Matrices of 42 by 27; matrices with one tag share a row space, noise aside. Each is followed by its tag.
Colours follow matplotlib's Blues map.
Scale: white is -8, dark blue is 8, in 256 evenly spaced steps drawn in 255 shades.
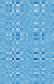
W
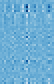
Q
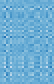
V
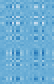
W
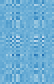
W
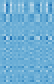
V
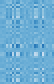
W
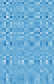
V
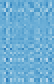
V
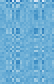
W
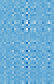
Q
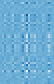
Q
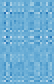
V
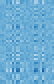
W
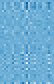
Q
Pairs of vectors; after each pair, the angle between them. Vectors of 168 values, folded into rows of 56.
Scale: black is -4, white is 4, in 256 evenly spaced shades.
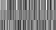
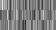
partly aligned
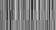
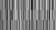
nearly parallel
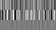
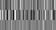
nearly opposite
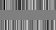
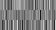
partly opposed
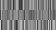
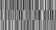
orthogonal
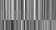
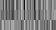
nearly opposite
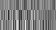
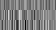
nearly opposite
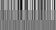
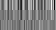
nearly parallel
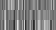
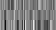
nearly opposite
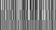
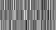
partly opposed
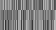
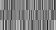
partly aligned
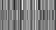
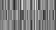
nearly parallel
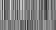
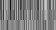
nearly opposite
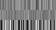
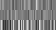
nearly opposite
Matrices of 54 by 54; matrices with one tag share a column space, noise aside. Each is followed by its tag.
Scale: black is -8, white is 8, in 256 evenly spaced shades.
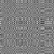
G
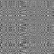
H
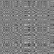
H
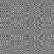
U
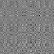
H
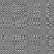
U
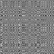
H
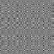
U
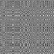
H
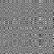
G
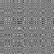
G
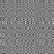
G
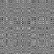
G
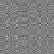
U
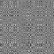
H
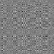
U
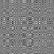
G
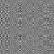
U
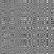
G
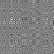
G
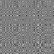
H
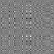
U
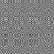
G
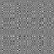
U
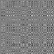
H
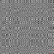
G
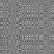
U
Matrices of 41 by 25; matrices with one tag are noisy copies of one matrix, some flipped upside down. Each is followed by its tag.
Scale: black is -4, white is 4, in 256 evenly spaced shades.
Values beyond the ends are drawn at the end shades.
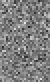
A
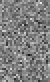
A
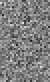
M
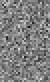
A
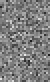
M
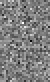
M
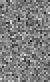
M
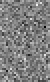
A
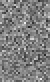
A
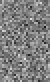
A
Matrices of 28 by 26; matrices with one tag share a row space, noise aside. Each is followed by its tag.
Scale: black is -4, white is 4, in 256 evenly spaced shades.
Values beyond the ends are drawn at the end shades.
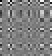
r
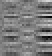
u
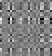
r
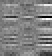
u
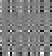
r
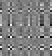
r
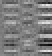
u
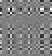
r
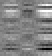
u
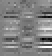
u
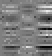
u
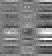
u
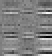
u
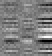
u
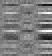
u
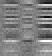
u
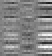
u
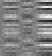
u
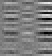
u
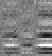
u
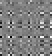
r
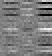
u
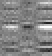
u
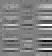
u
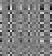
r
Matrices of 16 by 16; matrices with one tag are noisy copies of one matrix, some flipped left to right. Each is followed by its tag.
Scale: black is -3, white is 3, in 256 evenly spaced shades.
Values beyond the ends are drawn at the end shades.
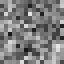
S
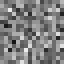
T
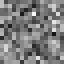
S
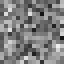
S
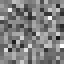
T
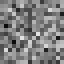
T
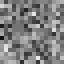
S
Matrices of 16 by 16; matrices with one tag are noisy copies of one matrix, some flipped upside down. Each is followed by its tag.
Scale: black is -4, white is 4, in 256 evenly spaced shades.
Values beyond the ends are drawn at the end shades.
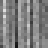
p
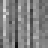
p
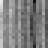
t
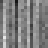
p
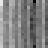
t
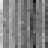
t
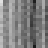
t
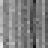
t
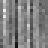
p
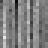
p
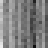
t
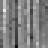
p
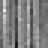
p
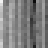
t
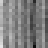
t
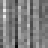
p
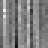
p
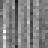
p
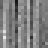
p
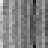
t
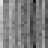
t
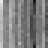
t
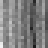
t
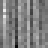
p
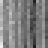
t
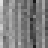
t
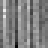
p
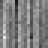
p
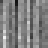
p
